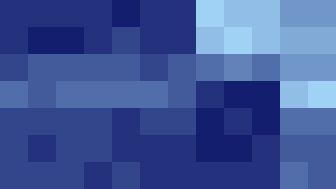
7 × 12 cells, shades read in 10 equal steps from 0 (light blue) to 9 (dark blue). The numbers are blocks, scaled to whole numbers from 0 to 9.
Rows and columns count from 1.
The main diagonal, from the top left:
8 9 6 5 8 8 8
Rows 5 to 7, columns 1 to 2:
7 7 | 7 8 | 7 7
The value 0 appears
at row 1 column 8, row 2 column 9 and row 4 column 12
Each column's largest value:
8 9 9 8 9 8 8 9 9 9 6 6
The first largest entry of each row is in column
5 2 1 9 8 8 4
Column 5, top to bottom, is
9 7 6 5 8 8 7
